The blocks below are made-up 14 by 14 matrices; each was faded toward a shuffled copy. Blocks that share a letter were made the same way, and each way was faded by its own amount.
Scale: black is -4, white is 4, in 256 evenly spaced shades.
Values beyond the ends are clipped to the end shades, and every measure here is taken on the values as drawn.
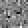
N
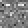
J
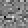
J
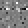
J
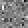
N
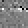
J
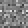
J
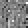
N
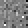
N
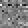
J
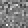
J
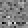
J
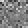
J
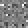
J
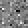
N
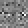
J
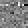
J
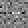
J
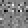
J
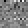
J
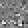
J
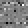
J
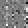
N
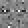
J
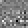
J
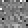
J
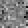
N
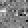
J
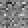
J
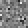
N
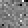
J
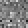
J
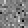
N
